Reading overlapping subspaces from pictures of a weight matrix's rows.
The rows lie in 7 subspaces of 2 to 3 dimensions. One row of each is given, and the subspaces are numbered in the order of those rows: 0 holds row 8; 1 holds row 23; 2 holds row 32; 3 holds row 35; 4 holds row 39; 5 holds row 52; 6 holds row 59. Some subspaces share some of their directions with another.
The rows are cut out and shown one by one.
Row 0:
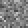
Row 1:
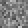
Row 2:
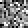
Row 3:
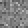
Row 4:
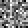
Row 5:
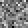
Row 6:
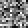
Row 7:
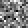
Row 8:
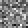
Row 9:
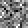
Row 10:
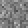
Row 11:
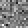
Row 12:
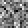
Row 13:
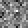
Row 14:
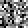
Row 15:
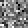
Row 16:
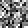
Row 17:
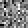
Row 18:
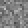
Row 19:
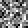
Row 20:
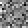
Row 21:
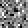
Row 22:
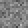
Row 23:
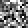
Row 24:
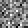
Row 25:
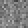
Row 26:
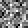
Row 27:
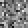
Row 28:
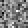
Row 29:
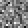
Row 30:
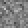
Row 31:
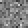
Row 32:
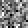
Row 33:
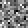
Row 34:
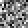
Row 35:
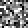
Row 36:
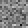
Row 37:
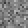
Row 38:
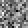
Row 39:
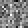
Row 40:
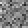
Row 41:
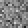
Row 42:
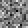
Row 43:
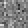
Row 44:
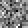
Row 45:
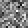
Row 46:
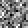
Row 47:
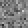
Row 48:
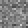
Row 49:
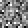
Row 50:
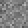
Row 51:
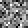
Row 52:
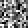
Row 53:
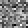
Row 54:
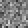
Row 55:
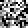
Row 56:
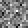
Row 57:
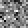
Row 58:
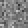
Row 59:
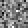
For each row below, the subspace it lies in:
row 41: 3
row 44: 1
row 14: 4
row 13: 1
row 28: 6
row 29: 3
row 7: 1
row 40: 2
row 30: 3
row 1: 1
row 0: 1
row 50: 2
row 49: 3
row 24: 1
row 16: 4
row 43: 5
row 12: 3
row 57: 1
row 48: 0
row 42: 0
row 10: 3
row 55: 5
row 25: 4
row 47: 6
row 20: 2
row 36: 0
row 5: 5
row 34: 2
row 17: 5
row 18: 3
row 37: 4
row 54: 3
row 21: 6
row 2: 2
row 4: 6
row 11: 6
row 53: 0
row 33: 4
